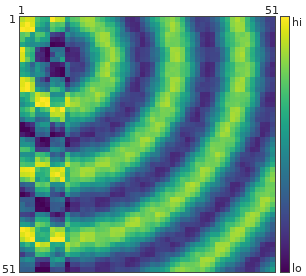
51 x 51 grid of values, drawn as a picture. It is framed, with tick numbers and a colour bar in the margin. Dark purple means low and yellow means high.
On average the colour sits 50% of the way up the scale. The right part is calmer, past a seam about 20% of the way across. No row or column stands out. No overall slope runs across the table. Rings spread out from the top left. Neither half mirrors the other.
